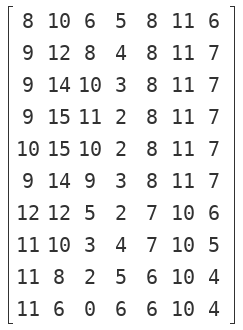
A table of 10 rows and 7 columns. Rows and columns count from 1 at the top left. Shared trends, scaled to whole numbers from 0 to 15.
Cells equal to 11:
10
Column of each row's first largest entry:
6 2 2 2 2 2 1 1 1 1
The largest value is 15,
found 2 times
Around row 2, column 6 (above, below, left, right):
11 11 8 7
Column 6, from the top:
11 11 11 11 11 11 10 10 10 10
